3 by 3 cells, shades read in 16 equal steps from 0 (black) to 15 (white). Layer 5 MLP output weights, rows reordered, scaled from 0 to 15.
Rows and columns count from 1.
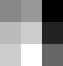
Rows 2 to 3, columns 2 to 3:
12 2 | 15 6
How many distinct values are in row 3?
3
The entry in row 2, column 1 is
11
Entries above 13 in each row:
0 0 1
